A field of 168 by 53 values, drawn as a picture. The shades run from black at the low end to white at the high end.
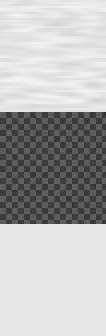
The table splits into 3 rows of 1 panel. Panel 1,1: very high, streaked across, faint in contrast. Panel 2,1: low, checkered. Panel 3,1: very high, flat.
